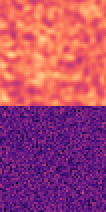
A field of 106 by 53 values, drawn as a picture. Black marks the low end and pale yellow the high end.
It is made of 2 by 1 panels. Panel 1,1: high, blotchy. Panel 2,1: low, fine-grained.
